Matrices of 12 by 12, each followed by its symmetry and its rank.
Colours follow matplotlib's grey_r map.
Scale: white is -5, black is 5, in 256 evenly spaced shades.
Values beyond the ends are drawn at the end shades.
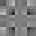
symmetric, rank one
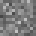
neither, full rank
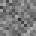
symmetric, full rank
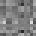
antisymmetric, rank two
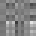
neither, rank one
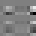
neither, rank one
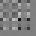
symmetric, rank one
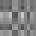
neither, rank one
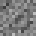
symmetric, full rank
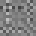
antisymmetric, rank two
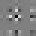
symmetric, rank one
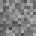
neither, full rank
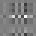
neither, rank one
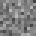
neither, full rank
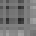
symmetric, rank one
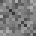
symmetric, full rank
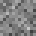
symmetric, full rank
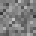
neither, full rank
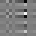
neither, rank one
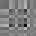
symmetric, rank one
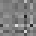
antisymmetric, rank two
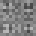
antisymmetric, rank two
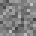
neither, full rank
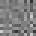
antisymmetric, rank two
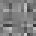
antisymmetric, rank two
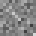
symmetric, full rank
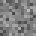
neither, full rank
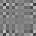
symmetric, rank one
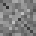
symmetric, full rank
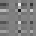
neither, rank one
